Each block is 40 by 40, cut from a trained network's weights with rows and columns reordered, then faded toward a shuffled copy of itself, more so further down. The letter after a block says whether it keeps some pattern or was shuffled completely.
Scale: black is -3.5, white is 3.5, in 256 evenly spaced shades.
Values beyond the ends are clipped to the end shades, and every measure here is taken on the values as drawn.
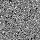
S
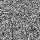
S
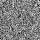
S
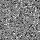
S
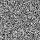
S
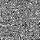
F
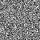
S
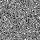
S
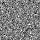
S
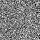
F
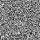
F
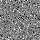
S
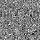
F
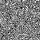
S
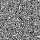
F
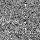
F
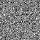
F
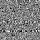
F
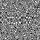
F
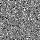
S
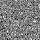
F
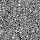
S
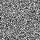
S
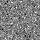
S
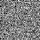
F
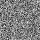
S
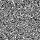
S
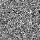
F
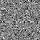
F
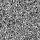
S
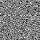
F
